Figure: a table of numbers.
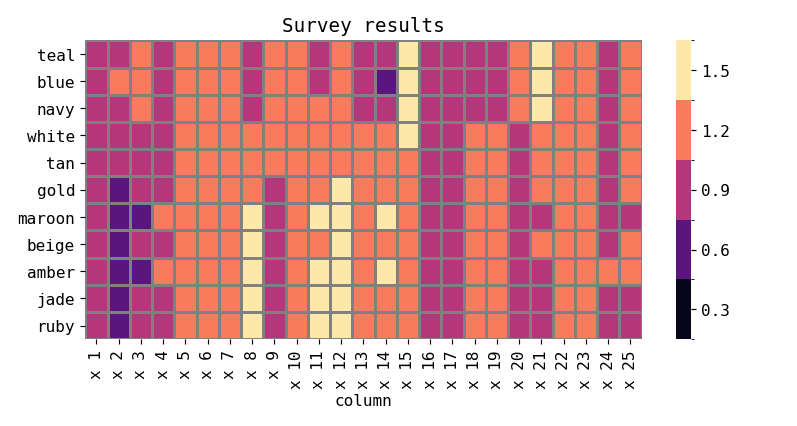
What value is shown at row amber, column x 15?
1.2
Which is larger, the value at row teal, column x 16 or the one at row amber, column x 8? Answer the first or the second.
the second
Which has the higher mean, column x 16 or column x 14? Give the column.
x 14
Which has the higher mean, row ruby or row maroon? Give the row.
maroon
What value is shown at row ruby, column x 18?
1.2
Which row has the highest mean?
amber
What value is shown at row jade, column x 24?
0.9
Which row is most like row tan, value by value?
white
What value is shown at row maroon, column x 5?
1.2
